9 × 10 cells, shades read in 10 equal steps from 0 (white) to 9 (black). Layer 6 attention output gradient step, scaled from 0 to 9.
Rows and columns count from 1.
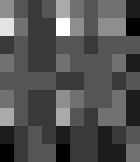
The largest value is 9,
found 3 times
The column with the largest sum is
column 10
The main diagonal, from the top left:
4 5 7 7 7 5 7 8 8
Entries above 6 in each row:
2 3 4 3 3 3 4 8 7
